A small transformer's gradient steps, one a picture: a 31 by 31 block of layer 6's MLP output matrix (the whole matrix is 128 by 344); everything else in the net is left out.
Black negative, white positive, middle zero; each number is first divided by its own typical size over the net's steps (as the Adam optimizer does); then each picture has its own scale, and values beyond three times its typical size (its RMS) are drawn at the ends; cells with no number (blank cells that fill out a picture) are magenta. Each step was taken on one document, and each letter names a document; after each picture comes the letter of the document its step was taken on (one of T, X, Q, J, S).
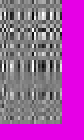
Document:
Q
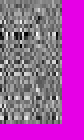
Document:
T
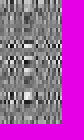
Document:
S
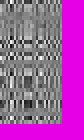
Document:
S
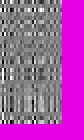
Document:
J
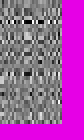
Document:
S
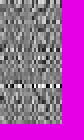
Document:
Q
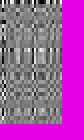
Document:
J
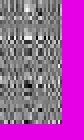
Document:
S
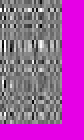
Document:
J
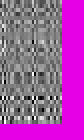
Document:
J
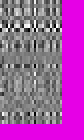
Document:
T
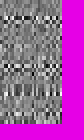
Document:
T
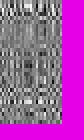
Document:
S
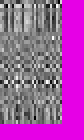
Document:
T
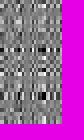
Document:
Q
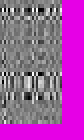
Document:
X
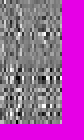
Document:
Q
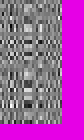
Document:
S
